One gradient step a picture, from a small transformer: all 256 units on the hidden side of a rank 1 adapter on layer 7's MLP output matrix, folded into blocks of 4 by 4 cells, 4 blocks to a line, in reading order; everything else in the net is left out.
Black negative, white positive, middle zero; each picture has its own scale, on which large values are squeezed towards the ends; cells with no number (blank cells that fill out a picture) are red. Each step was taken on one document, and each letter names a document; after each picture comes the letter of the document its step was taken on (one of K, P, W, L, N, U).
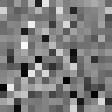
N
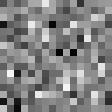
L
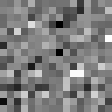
L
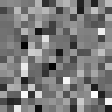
N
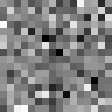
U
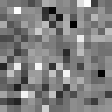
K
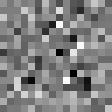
L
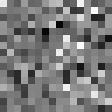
L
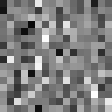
N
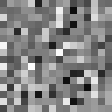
L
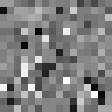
N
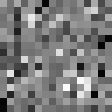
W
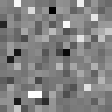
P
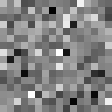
P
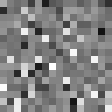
N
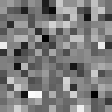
K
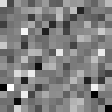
N
